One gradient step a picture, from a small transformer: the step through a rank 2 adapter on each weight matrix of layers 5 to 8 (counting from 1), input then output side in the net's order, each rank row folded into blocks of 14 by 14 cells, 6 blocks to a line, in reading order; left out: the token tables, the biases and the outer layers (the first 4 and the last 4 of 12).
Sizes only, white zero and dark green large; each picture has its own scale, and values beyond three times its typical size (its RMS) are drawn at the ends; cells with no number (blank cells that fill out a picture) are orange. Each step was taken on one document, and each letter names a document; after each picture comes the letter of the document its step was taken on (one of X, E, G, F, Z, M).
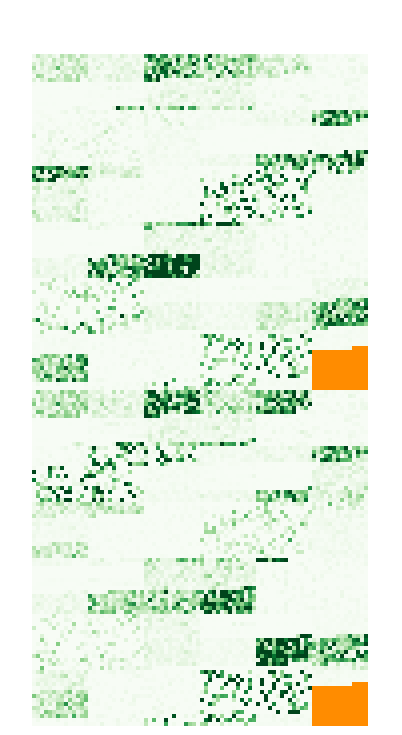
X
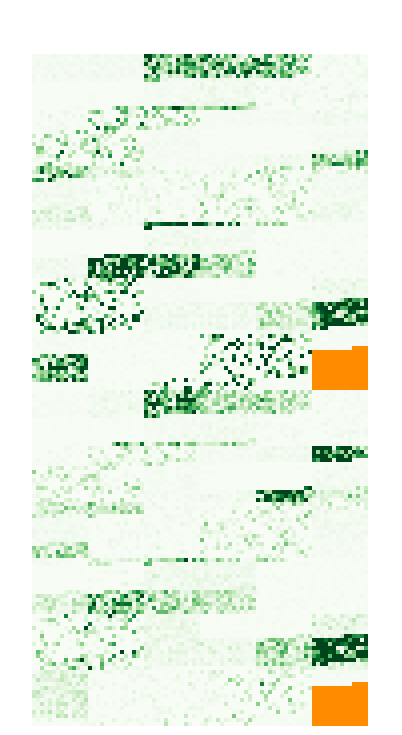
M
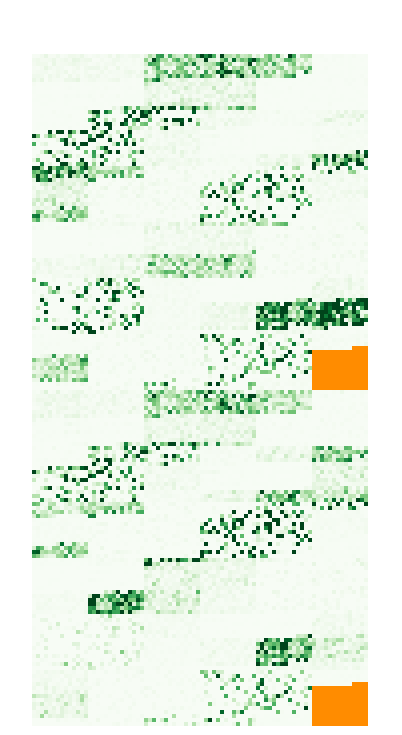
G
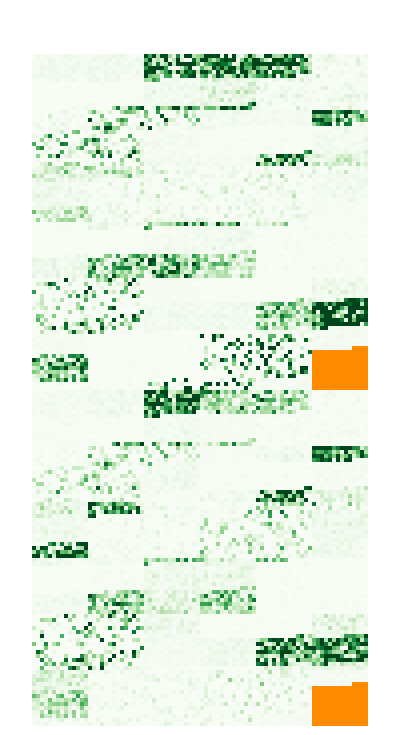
M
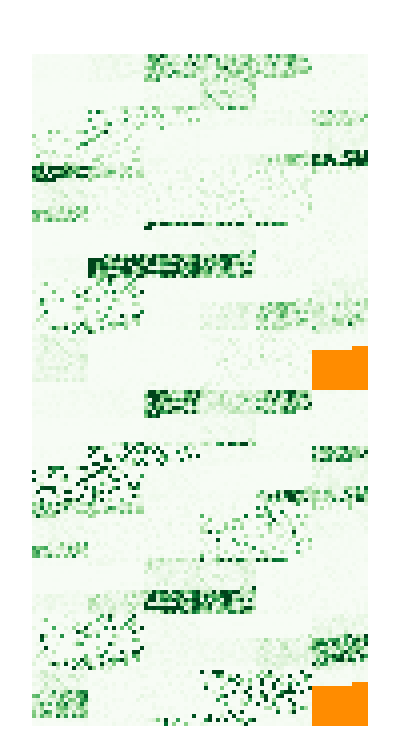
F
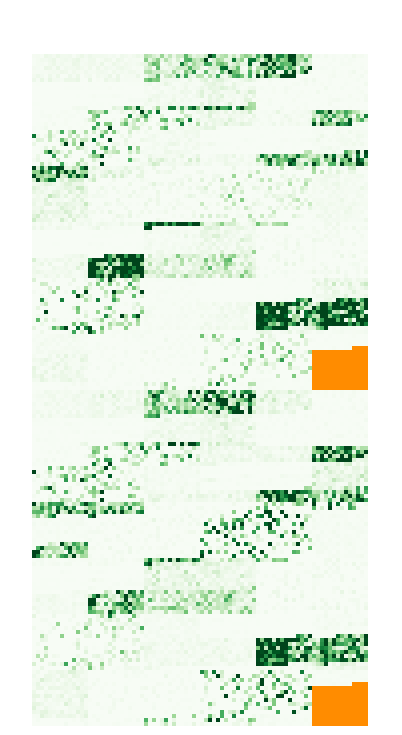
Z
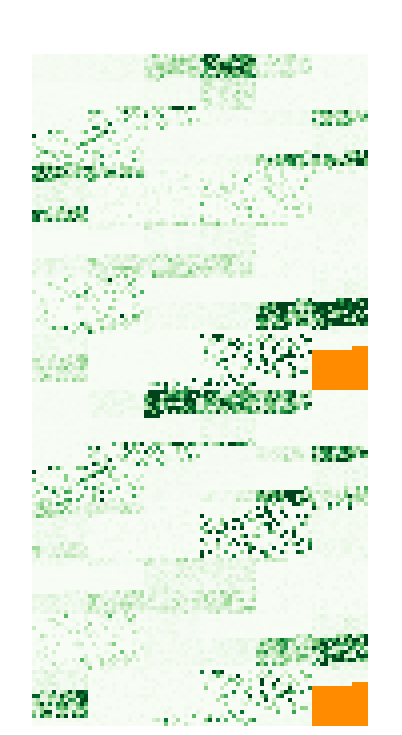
F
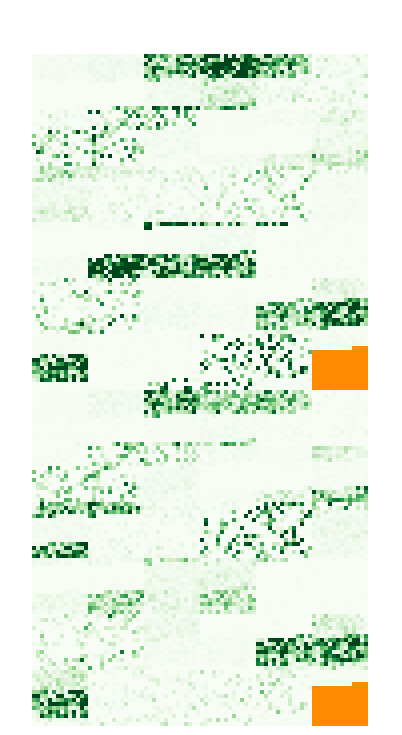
M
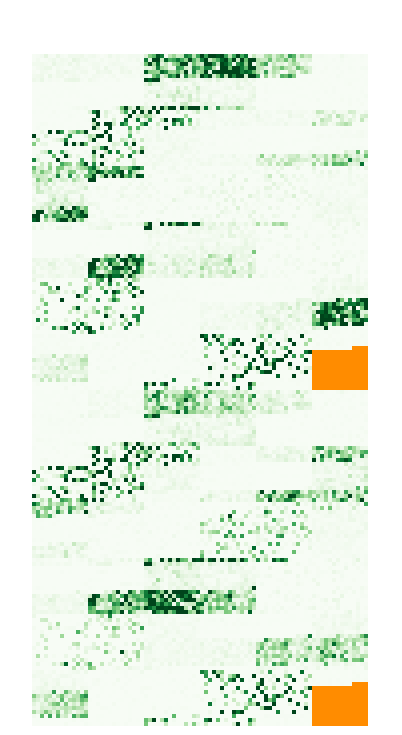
G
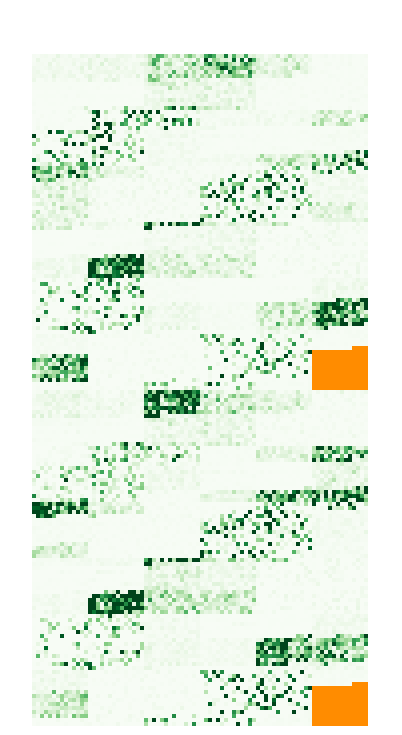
G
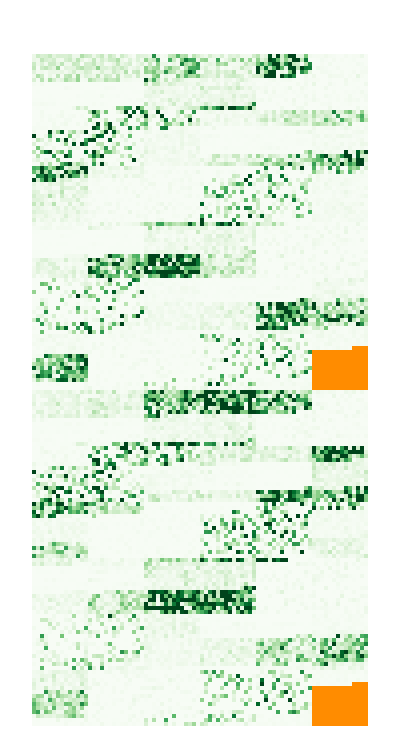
X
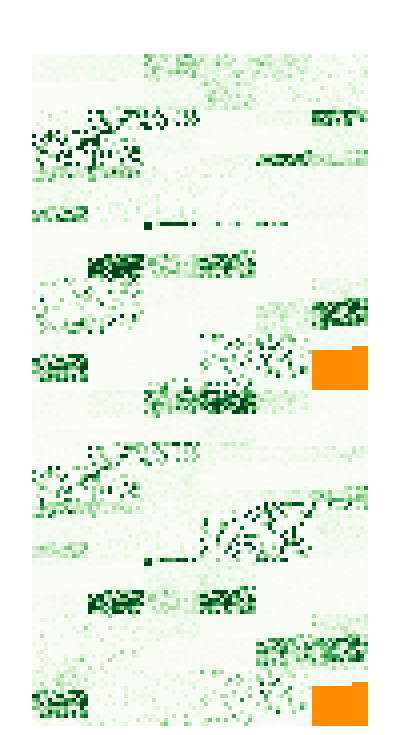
M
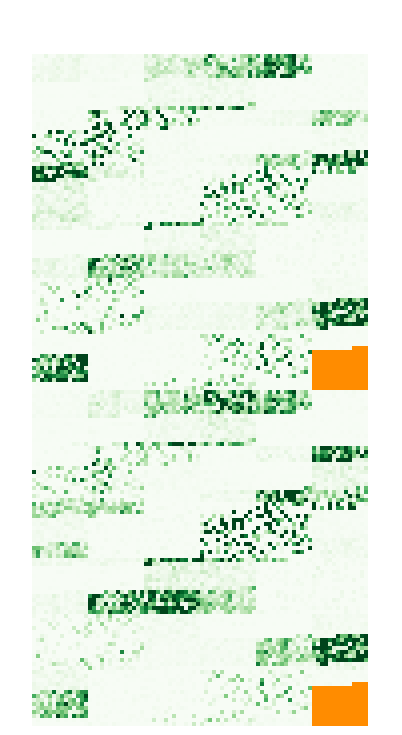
Z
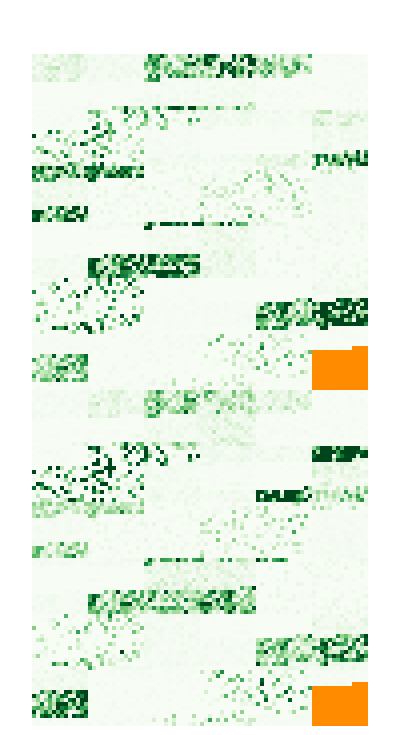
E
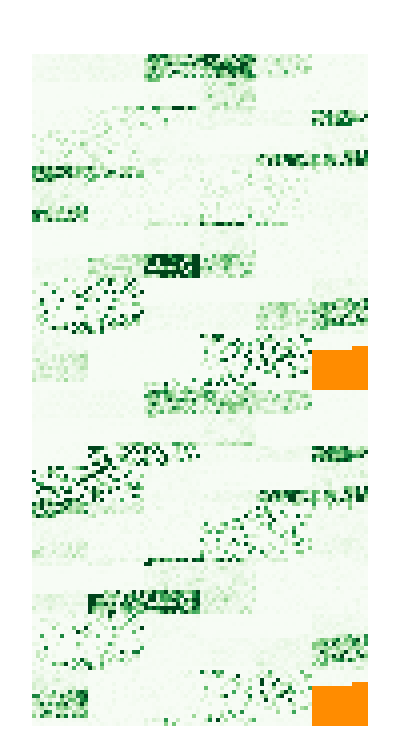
F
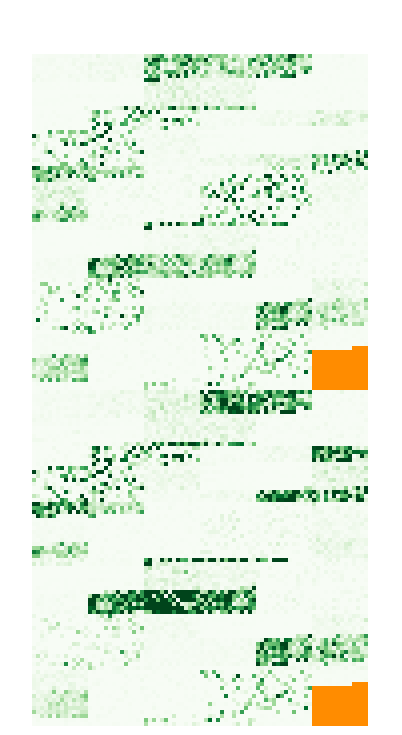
G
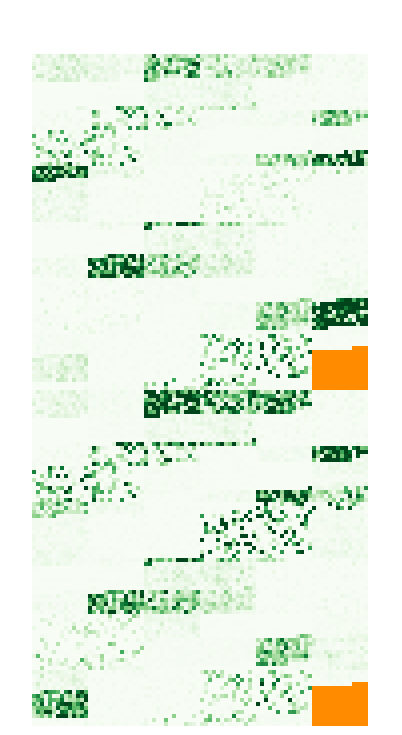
X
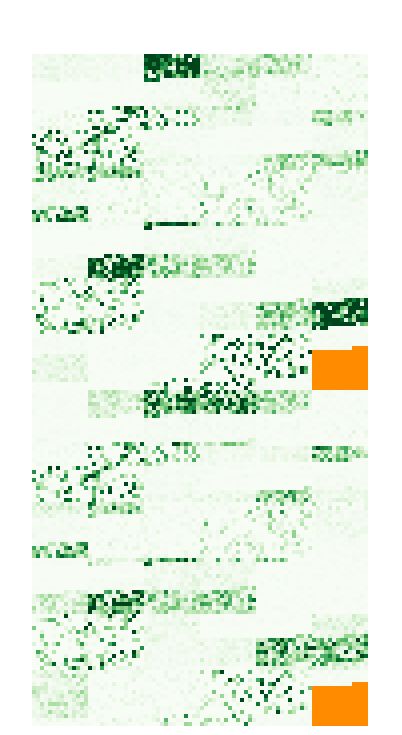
M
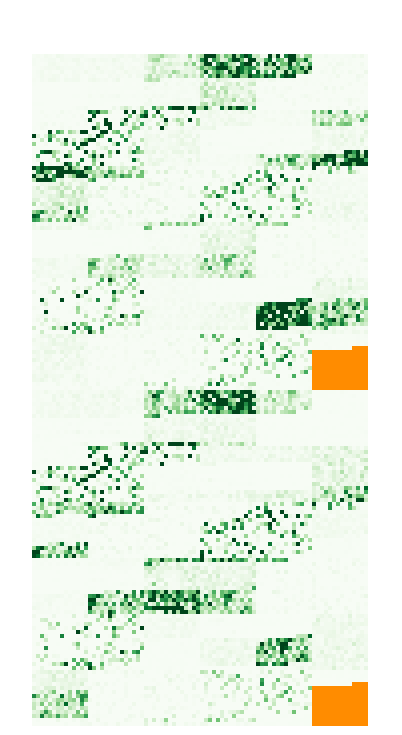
Z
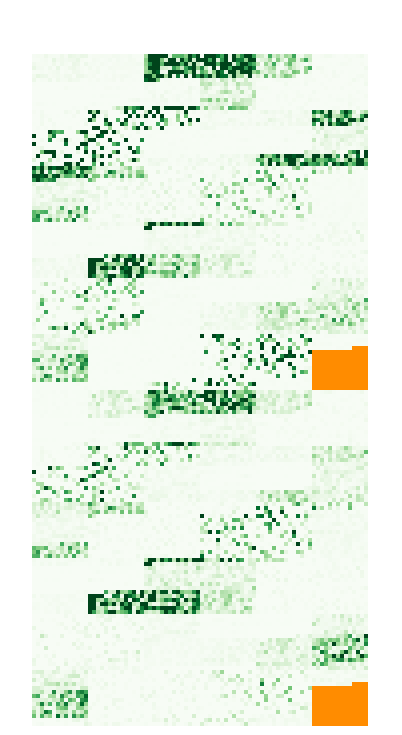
F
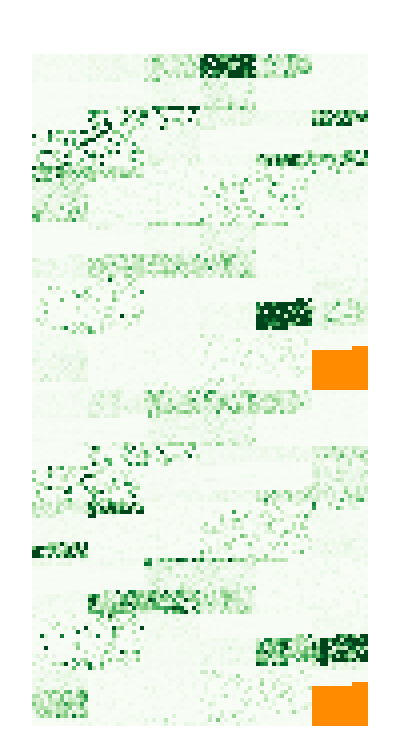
Z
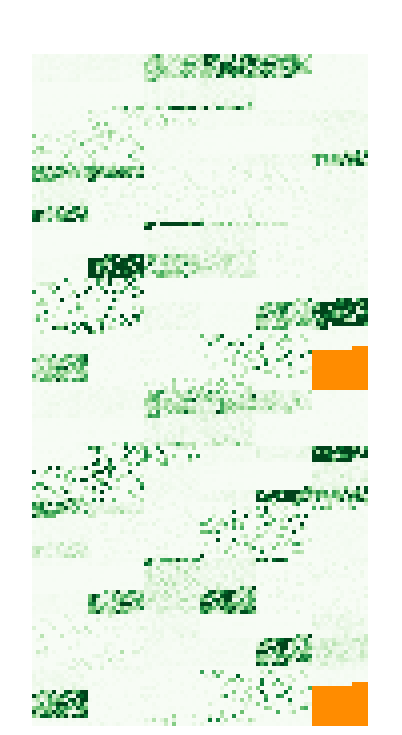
E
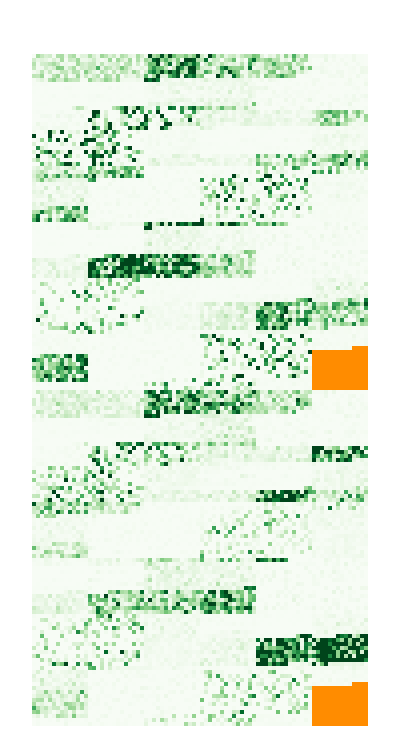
X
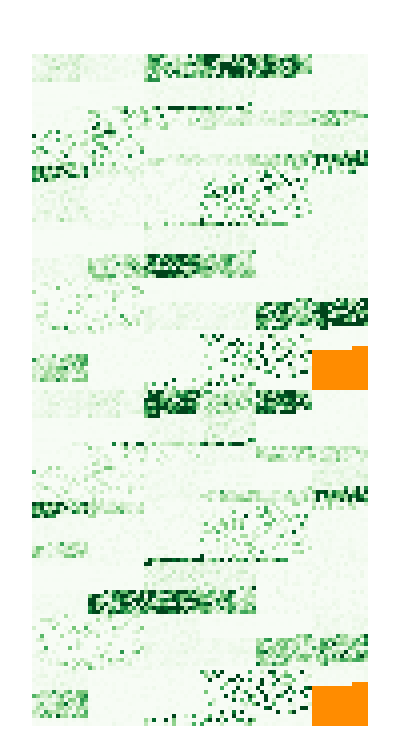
E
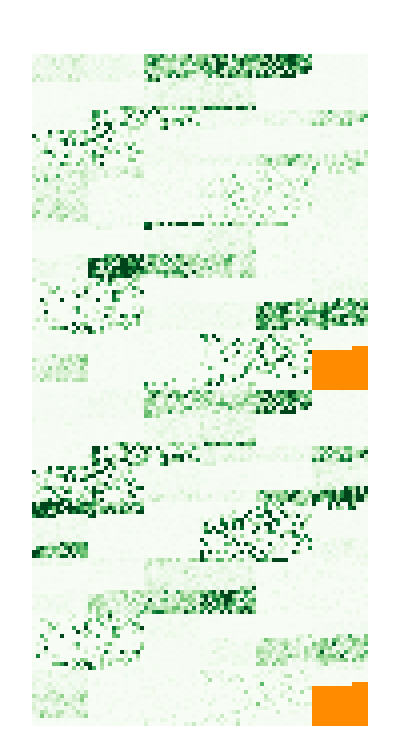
Z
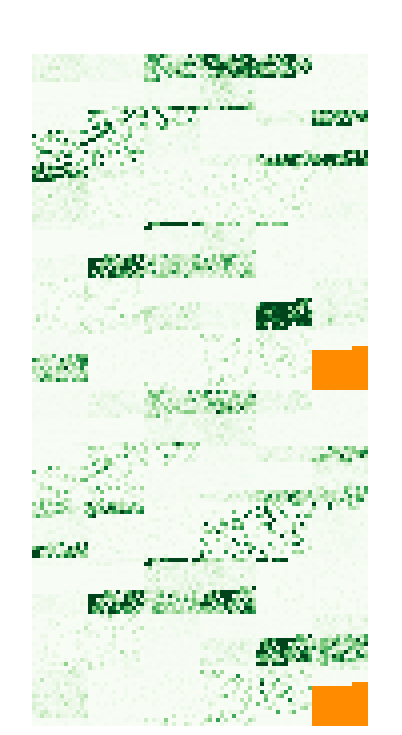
Z
